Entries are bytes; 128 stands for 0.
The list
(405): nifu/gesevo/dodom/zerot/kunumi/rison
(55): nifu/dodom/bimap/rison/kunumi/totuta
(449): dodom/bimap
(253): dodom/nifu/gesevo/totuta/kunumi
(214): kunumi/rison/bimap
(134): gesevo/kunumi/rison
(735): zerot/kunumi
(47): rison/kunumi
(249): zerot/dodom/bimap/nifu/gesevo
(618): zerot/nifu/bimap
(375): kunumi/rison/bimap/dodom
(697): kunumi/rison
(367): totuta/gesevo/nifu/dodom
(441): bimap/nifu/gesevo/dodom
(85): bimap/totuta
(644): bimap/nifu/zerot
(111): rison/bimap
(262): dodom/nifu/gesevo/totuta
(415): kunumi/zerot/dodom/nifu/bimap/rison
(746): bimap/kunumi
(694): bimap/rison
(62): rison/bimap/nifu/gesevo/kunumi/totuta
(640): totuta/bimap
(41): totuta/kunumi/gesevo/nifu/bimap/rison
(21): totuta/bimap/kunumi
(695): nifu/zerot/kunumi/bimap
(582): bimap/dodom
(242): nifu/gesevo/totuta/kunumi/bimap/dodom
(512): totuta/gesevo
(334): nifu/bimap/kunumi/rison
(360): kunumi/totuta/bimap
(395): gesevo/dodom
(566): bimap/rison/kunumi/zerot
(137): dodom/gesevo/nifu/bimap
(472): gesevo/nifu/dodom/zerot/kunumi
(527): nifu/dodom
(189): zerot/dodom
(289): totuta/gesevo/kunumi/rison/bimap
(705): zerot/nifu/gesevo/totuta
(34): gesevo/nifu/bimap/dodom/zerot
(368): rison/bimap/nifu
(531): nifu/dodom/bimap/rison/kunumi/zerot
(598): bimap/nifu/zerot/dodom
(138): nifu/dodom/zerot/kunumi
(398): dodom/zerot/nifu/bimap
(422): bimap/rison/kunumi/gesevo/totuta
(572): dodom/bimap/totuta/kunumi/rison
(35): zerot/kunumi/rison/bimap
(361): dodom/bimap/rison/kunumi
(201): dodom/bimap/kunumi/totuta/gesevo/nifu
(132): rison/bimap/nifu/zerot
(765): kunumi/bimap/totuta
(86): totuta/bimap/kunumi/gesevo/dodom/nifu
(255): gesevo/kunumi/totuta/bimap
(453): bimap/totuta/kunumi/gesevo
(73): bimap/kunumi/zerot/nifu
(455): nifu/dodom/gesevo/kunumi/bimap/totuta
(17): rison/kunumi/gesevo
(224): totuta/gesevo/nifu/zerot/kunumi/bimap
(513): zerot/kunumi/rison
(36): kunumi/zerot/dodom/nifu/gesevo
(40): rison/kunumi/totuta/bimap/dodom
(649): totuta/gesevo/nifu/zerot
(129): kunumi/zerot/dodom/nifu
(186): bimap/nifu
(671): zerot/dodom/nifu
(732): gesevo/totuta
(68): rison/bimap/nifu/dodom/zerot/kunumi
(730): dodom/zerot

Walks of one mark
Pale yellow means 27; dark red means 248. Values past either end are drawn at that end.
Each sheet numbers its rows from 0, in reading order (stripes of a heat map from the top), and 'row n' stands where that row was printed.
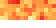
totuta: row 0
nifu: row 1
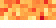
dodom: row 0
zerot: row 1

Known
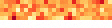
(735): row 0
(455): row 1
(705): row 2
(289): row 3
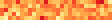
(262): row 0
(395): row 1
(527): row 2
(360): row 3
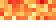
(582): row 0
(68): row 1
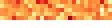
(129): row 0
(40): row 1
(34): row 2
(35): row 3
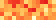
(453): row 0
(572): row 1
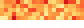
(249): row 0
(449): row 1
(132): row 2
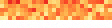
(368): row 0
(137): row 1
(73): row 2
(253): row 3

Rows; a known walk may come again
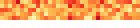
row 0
(255)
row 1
(730)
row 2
(36)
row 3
(249)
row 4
(253)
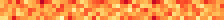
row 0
(189)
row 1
(694)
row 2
(334)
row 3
(422)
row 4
(47)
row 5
(415)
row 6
(441)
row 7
(644)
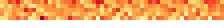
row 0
(367)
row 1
(34)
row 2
(129)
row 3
(111)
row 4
(262)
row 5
(368)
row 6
(398)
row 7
(582)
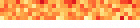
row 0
(695)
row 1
(746)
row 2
(512)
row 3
(531)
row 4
(62)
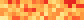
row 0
(649)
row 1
(137)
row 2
(17)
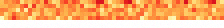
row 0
(138)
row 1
(242)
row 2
(73)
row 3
(214)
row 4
(360)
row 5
(527)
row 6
(86)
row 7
(640)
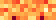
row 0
(472)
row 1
(735)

